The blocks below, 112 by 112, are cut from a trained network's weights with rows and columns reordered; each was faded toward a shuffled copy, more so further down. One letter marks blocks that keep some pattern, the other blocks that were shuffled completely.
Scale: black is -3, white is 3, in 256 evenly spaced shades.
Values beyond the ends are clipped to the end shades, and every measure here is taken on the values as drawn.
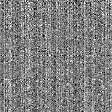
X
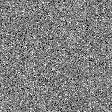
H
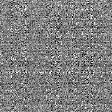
X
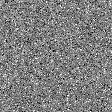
H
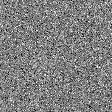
H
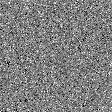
H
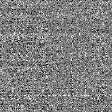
X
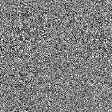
X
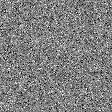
H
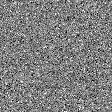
H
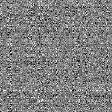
X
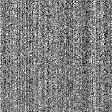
X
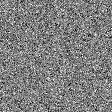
H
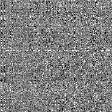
X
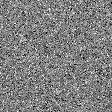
H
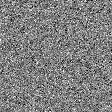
H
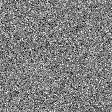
H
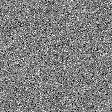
H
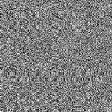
X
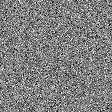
H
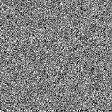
X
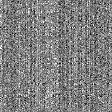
X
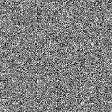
X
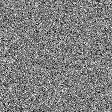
H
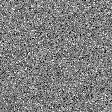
H
